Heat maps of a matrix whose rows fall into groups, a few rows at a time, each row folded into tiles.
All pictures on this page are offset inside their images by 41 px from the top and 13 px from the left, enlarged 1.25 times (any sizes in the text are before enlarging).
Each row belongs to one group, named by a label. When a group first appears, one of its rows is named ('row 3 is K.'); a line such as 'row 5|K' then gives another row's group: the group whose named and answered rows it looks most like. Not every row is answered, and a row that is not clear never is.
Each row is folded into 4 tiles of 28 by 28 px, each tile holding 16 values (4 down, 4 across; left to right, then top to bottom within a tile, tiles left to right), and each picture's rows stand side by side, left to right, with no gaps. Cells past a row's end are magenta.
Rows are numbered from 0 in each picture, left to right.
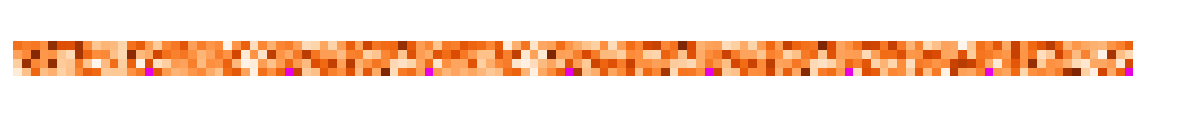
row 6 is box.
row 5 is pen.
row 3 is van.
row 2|pen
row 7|van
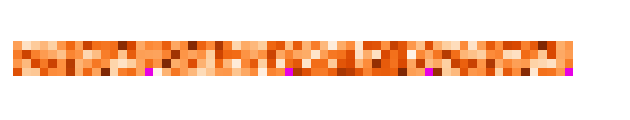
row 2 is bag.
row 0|pen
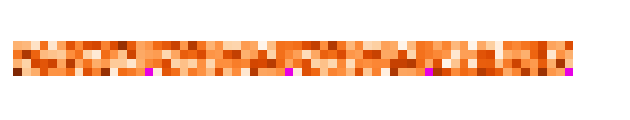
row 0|pen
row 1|box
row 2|box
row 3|bag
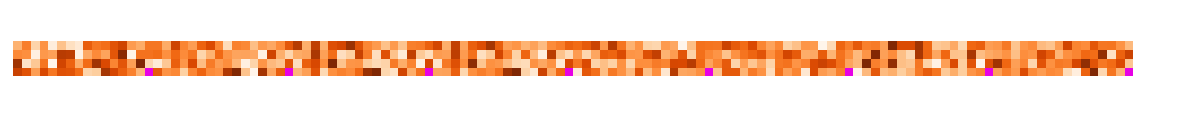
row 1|van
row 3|van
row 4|box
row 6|van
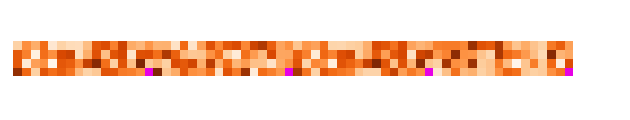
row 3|van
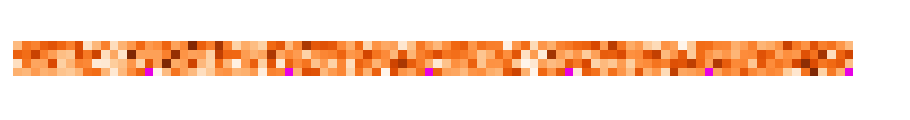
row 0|van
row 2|box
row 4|box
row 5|bag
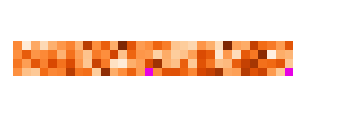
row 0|pen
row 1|bag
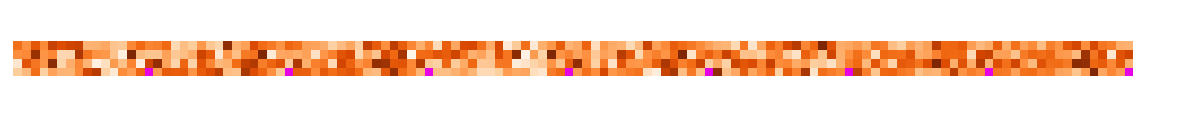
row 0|van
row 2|bag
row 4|bag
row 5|pen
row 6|bag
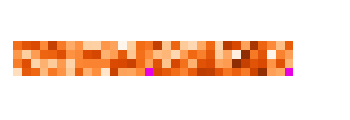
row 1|bag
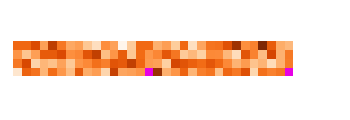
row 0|box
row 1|pen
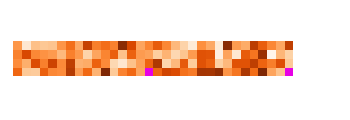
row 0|pen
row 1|bag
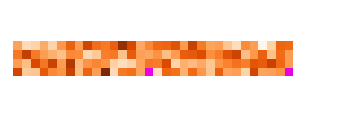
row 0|pen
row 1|box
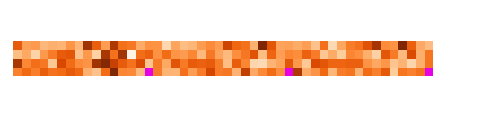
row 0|bag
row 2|pen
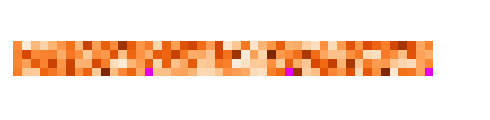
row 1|van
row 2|pen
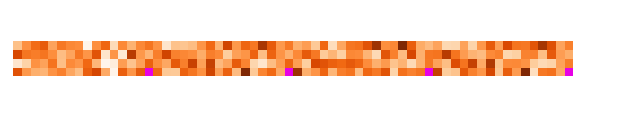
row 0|van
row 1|pen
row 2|pen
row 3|pen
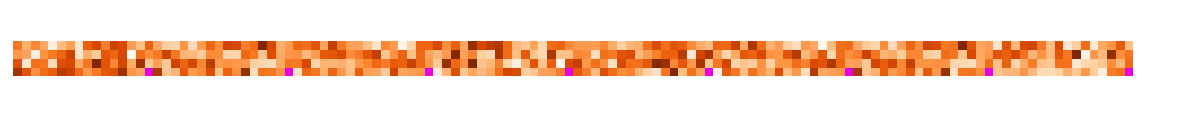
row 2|box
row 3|van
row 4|bag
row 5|box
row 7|van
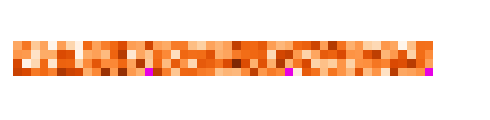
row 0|bag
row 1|bag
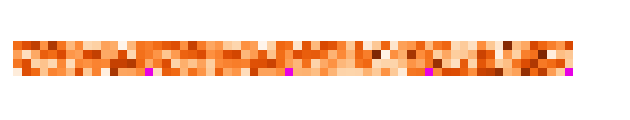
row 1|box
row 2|van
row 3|bag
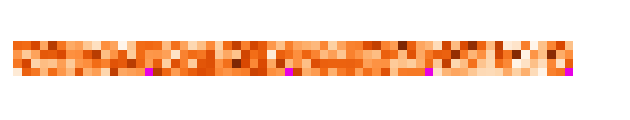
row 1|bag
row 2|pen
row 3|van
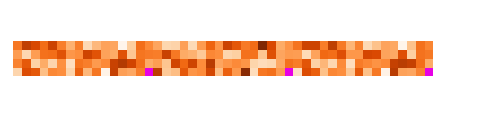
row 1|pen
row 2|box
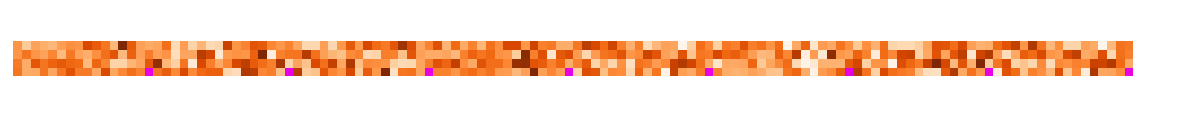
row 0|pen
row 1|bag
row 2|pen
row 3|bag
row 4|box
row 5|van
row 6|bag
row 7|box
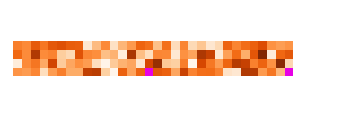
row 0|van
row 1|bag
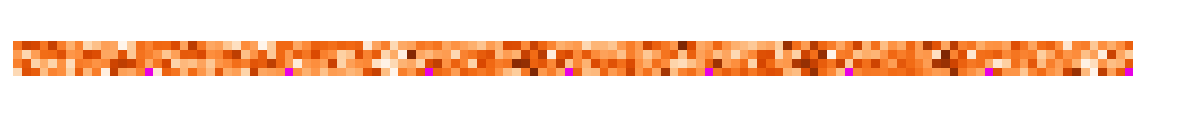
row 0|box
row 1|box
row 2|van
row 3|bag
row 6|bag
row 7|van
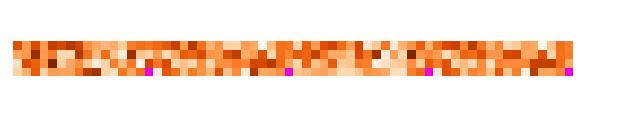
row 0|van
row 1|box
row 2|van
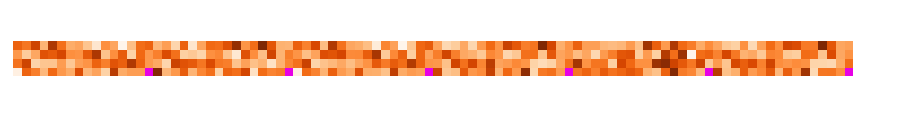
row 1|pen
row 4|bag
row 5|pen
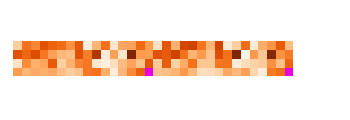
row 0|van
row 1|van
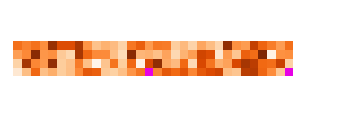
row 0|van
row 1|bag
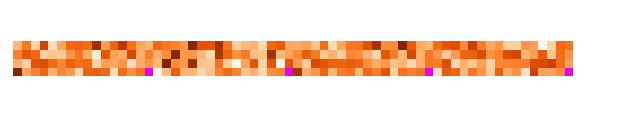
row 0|pen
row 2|pen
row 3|box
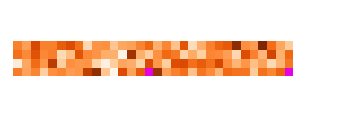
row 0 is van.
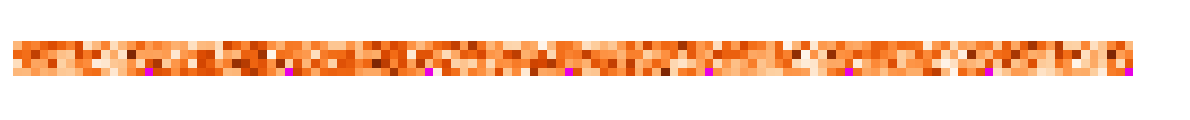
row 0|van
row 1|bag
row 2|bag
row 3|box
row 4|pen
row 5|van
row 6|van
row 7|van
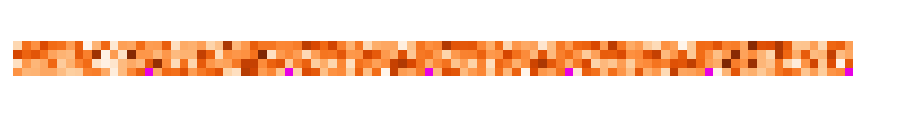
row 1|bag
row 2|box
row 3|box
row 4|box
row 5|van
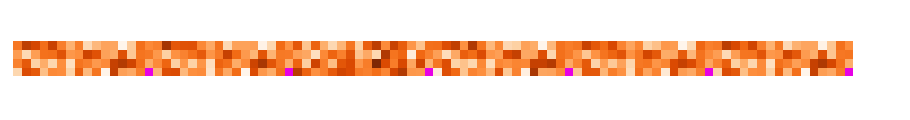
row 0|box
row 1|box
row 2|bag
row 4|box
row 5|box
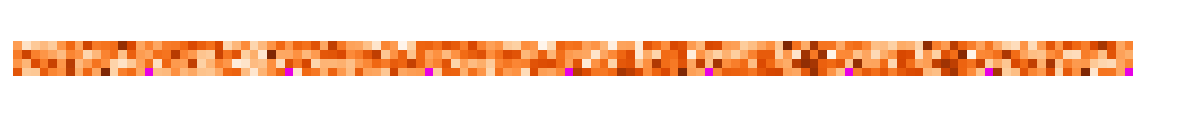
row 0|pen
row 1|van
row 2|box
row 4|bag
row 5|bag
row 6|bag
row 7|pen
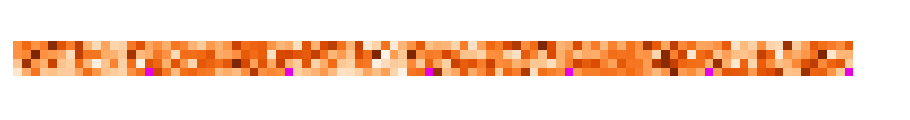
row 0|van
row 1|bag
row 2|van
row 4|bag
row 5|bag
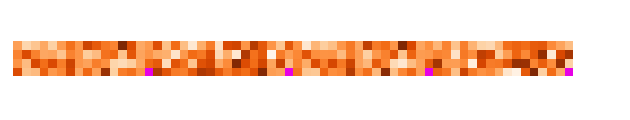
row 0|pen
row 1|bag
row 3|bag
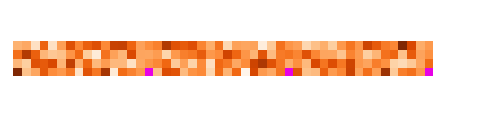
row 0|pen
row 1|box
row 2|pen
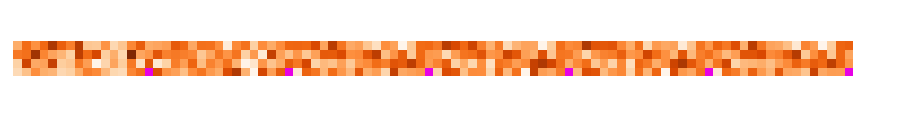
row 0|van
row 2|box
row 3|box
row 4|box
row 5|box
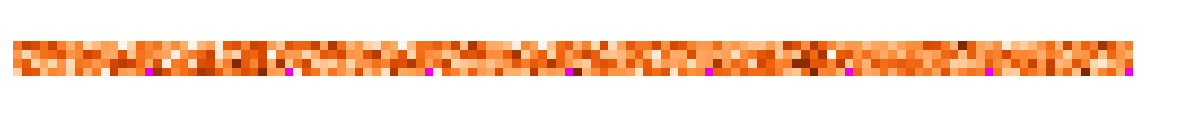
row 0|box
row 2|box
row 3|box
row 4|pen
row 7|pen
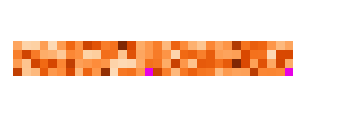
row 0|pen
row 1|bag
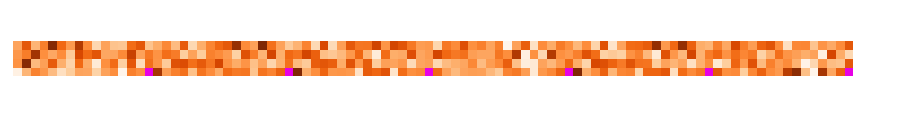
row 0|van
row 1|pen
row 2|pen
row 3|van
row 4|pen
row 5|van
